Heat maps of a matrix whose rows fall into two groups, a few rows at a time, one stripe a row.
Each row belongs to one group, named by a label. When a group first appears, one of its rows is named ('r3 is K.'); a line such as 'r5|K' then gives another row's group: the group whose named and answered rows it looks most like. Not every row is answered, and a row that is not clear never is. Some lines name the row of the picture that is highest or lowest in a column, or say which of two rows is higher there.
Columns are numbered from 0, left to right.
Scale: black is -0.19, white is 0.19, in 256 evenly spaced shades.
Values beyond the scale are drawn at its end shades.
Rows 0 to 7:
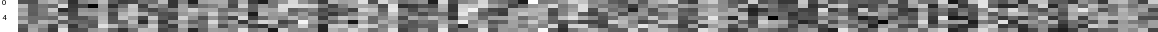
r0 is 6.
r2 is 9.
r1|6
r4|6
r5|9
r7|6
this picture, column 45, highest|2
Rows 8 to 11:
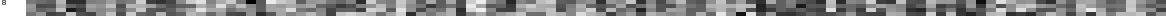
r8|9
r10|9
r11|6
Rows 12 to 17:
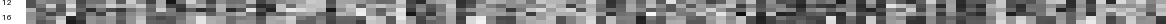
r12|6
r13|6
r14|6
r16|9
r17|9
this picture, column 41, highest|12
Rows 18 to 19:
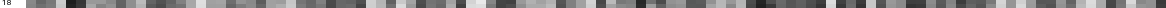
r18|9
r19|9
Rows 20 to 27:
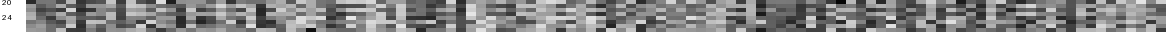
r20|6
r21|9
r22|6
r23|9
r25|6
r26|6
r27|9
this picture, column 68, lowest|20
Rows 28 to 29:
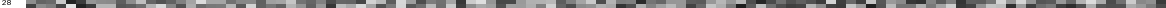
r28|9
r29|6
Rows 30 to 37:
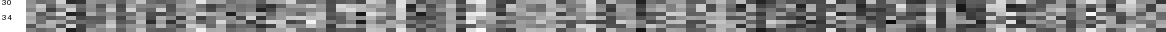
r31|6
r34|6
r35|9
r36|6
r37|9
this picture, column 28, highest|35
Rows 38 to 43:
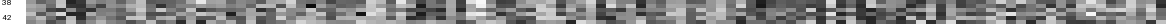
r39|9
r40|6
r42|6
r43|6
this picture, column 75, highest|41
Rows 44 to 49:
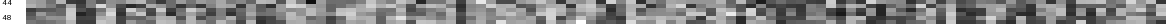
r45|6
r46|6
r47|6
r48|6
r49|6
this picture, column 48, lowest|44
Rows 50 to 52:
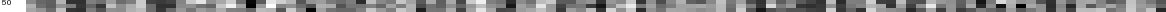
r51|9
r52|9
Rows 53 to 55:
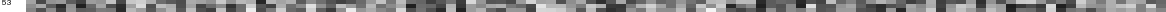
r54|6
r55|6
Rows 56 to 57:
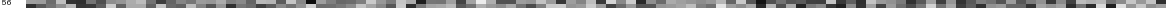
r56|9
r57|6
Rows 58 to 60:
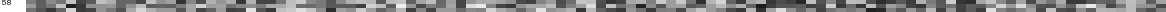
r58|6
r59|9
